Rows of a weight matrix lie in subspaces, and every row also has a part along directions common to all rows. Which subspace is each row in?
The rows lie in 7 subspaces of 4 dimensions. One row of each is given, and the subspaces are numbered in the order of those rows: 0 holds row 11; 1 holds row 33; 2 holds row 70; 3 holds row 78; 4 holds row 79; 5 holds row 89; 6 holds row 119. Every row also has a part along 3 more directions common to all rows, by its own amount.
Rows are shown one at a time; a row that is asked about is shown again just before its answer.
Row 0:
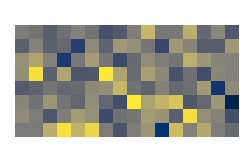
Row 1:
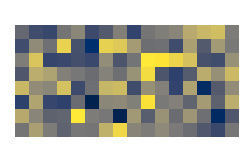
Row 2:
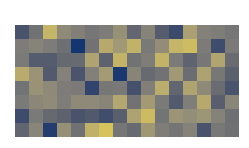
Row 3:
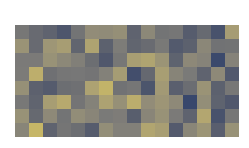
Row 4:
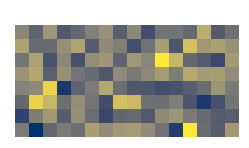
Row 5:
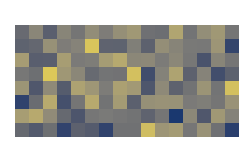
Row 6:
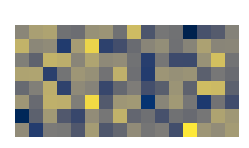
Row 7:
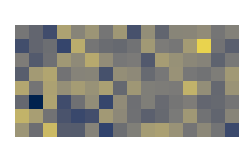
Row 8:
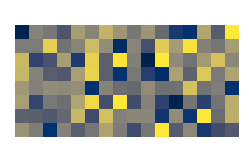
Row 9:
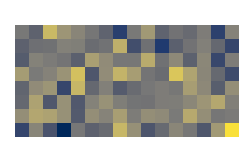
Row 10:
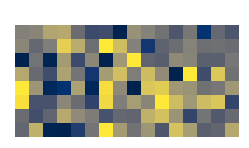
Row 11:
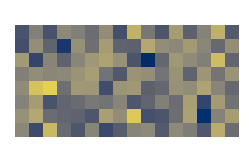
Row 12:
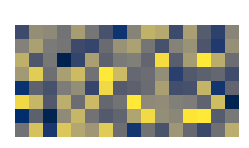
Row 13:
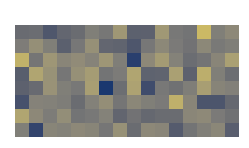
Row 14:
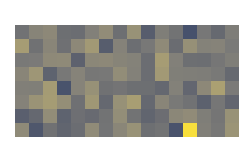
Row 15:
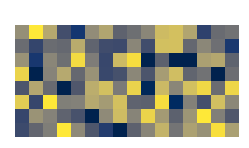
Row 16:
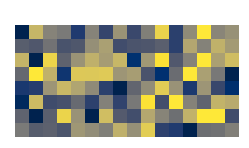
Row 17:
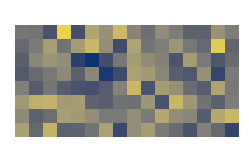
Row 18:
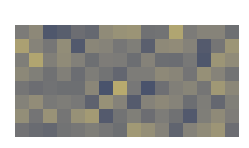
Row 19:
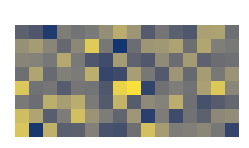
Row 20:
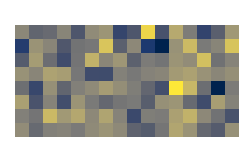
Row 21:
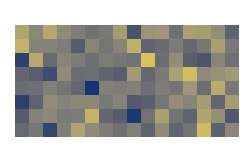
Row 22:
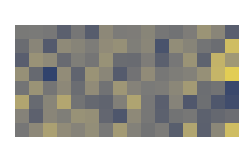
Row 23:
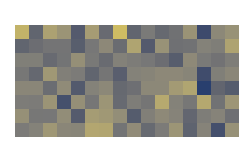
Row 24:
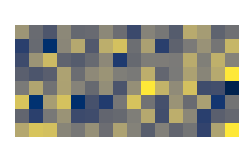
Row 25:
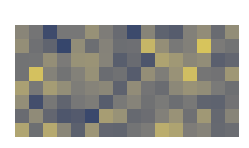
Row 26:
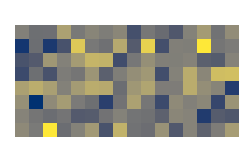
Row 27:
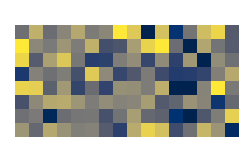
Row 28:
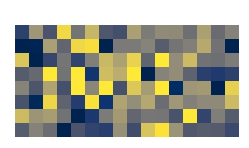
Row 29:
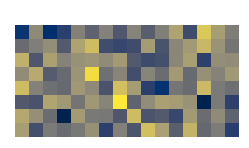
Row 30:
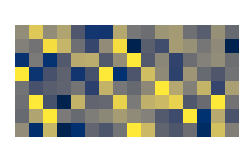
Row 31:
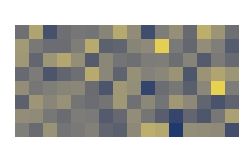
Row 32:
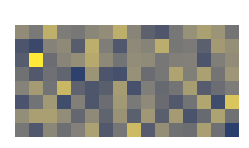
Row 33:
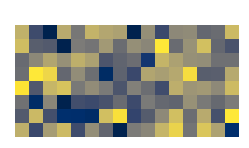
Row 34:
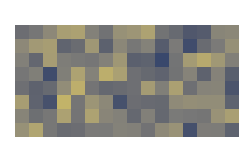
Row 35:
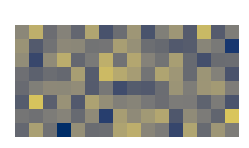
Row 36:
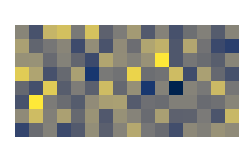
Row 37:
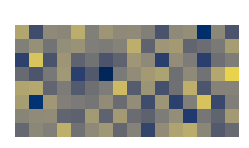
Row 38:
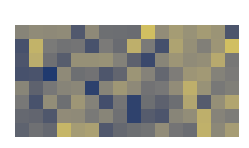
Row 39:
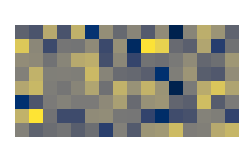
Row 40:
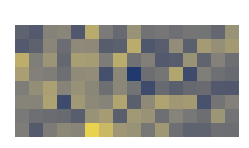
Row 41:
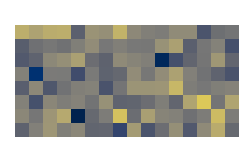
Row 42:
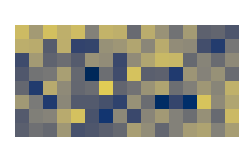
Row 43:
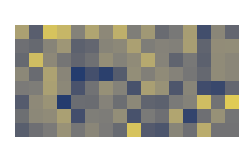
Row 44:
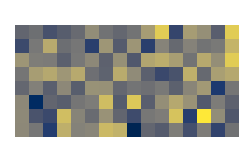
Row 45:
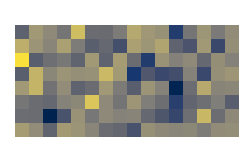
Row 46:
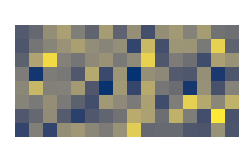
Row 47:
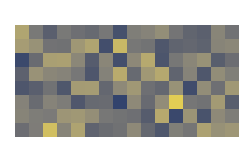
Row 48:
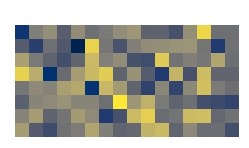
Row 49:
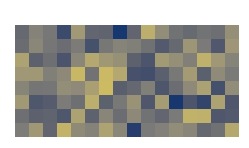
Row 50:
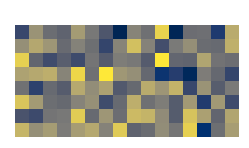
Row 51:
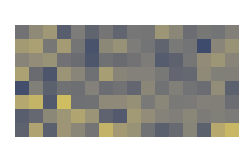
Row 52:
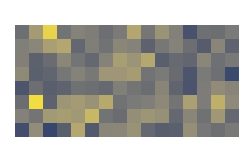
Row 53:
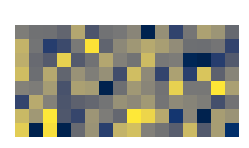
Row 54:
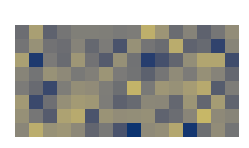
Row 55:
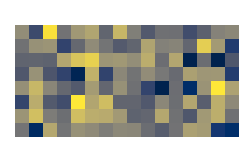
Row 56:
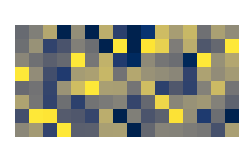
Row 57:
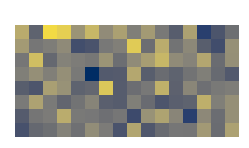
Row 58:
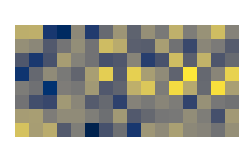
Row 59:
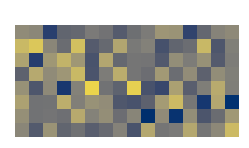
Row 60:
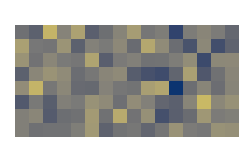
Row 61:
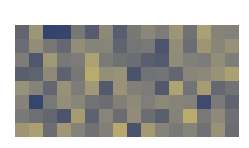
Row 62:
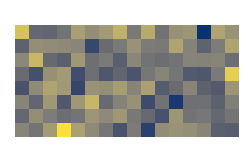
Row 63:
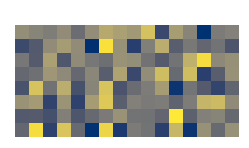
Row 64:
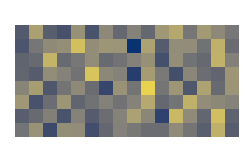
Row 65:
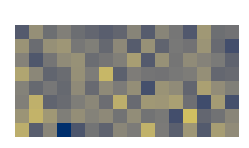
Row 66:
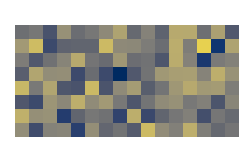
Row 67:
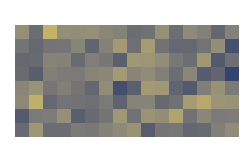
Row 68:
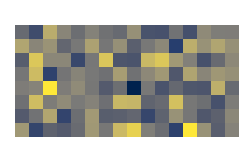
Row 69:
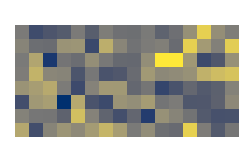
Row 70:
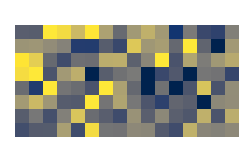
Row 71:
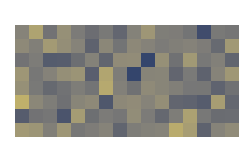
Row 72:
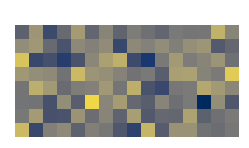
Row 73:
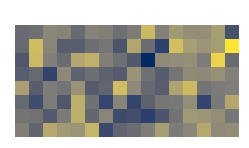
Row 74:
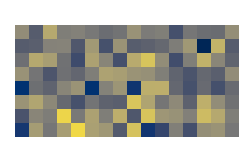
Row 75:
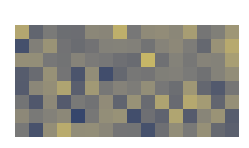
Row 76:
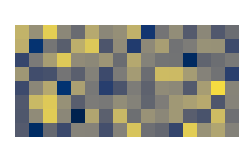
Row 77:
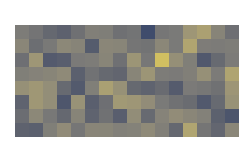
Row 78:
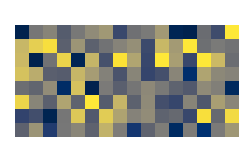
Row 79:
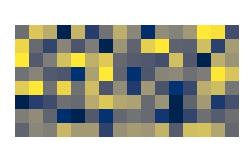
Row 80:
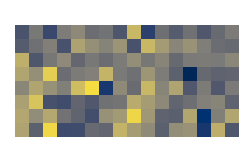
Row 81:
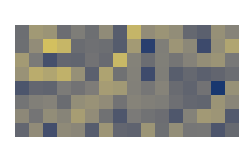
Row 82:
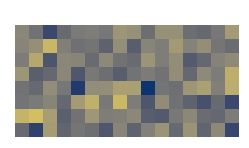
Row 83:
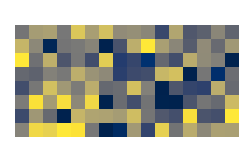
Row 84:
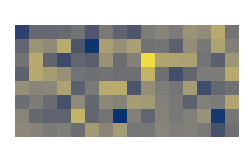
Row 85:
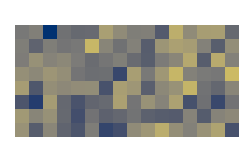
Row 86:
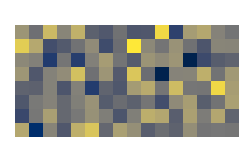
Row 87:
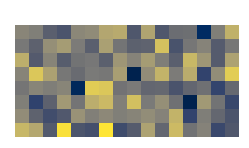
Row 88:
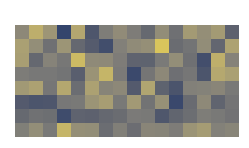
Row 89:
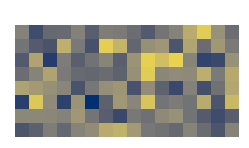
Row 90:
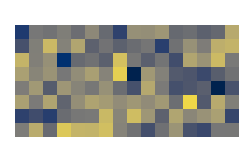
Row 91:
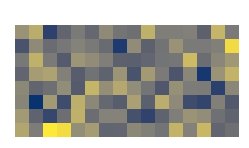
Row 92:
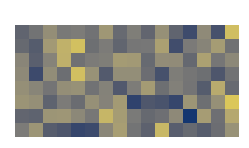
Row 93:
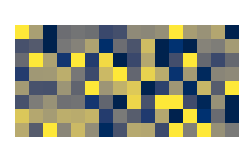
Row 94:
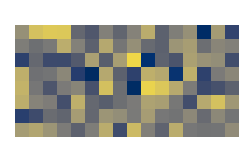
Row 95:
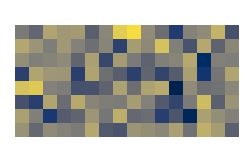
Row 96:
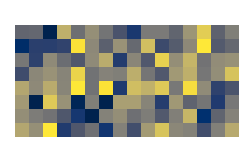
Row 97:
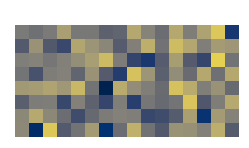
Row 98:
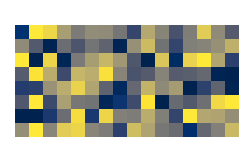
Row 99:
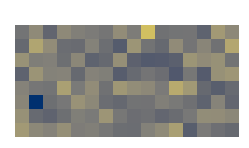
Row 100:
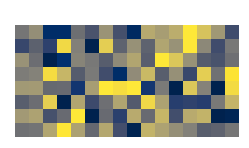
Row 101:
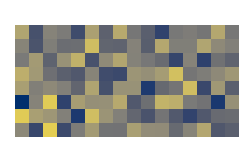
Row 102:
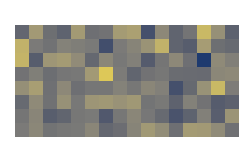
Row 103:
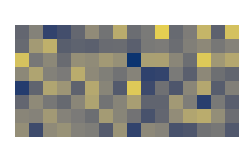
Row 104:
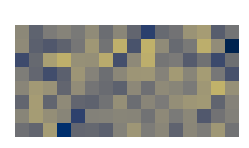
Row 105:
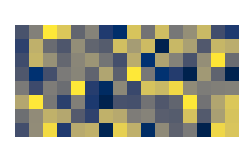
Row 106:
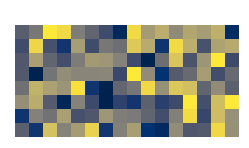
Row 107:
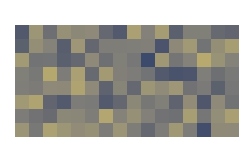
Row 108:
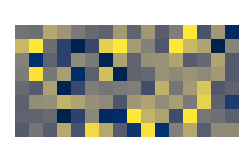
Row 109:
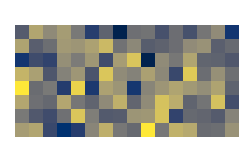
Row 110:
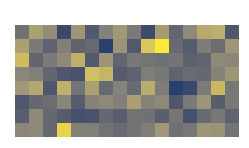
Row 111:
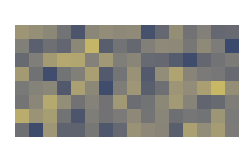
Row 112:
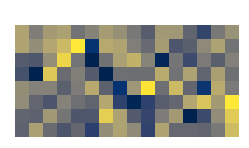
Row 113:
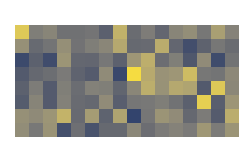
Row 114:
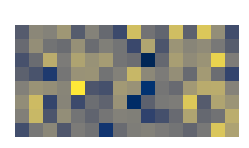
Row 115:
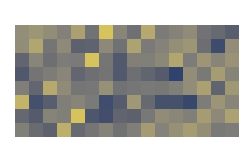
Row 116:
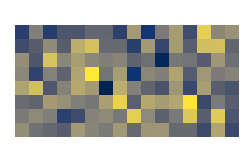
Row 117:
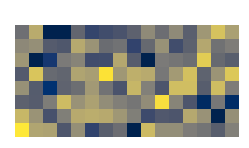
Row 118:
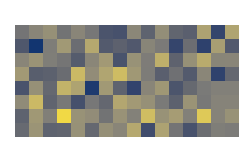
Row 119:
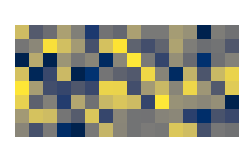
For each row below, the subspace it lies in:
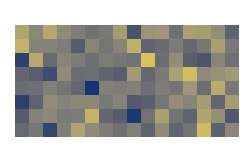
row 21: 0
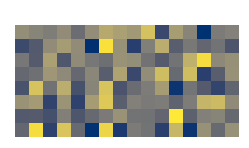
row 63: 0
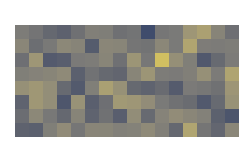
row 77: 5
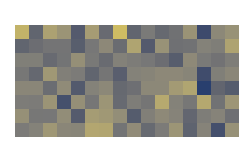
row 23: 2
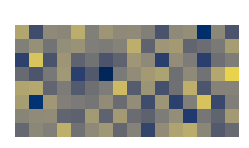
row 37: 6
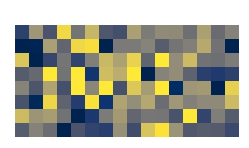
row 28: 1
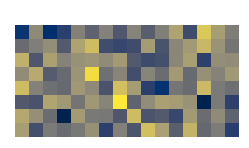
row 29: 2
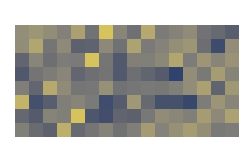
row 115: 2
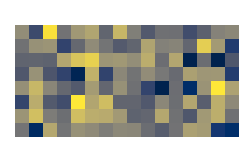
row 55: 1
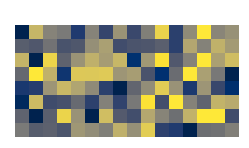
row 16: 6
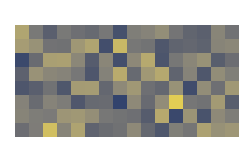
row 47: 3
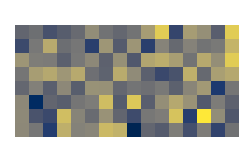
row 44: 6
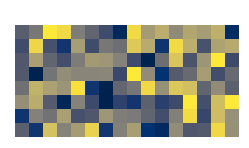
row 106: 0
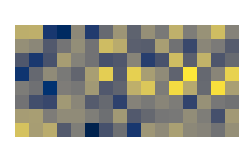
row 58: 2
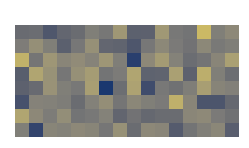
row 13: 6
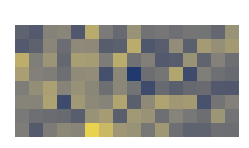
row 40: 2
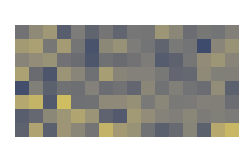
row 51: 1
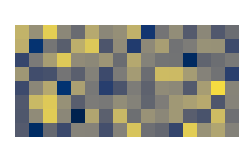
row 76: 5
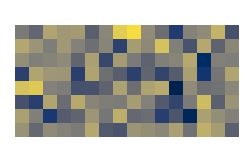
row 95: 4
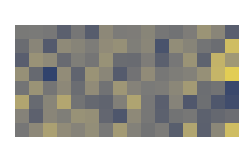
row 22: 1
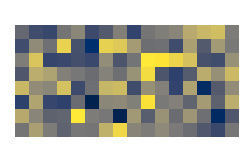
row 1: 5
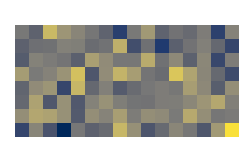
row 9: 4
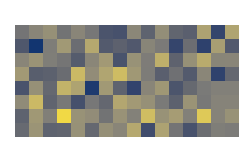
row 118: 3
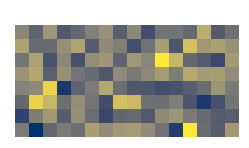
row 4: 5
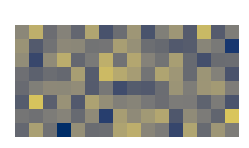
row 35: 4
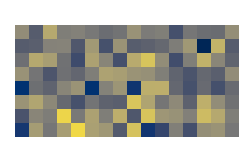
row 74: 3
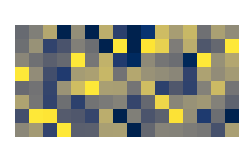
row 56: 4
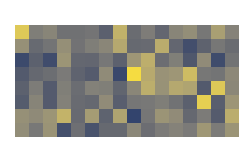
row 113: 2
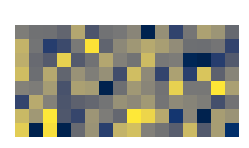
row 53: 0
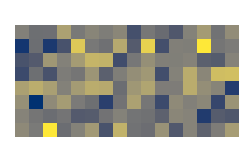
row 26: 1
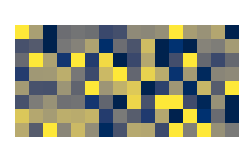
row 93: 3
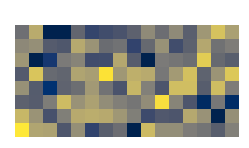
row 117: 2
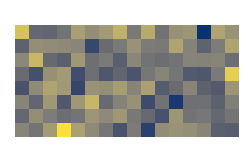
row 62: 6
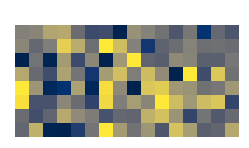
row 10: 6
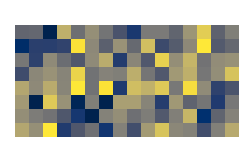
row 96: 1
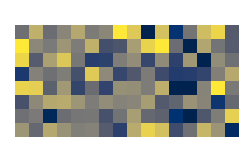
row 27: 4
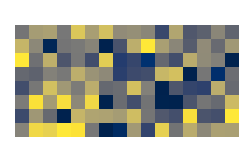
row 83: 6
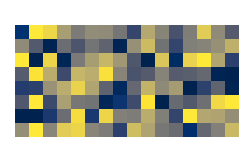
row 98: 6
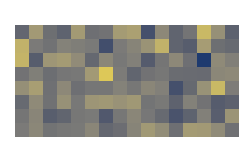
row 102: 4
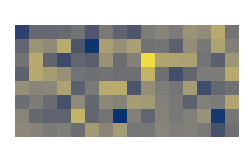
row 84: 5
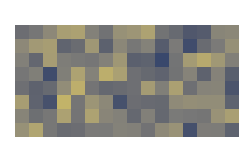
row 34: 5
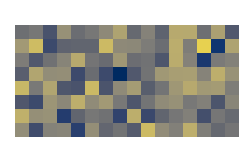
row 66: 3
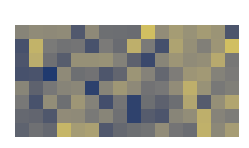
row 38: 0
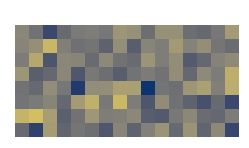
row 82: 6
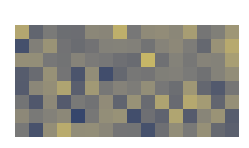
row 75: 6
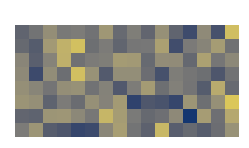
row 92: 3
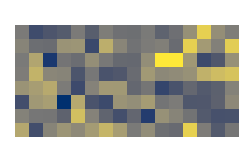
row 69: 5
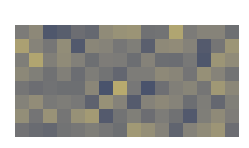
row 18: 1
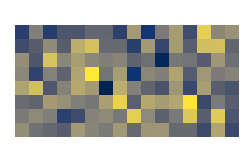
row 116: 2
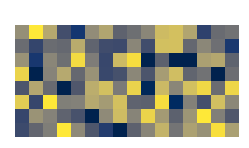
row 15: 5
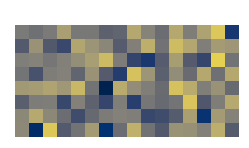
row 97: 0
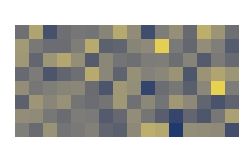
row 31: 4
